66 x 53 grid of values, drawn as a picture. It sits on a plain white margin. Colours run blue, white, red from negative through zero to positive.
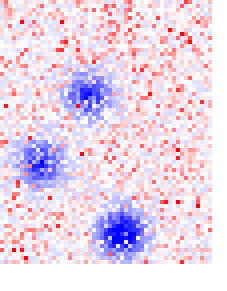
Odd rows or columns: none. Histogram: heavy tails on both sides. Ninth with the lowest average: bottom middle. Mirror symmetry: none. Dips: three.
